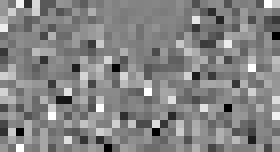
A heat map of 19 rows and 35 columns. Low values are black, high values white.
The top middle is the smoothest part. The distribution is heavy-tailed on both sides. No regular stripes run through it. Neither half mirrors the other. In the top middle lies a patch that is calmer than the rest. There is no overall slope.
